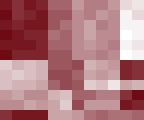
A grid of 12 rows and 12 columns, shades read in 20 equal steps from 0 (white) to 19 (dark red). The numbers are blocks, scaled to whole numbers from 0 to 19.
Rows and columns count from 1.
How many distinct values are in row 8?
9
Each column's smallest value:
4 4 5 6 6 4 8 4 5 2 0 1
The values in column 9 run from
5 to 12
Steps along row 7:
up down up up same up down up up up down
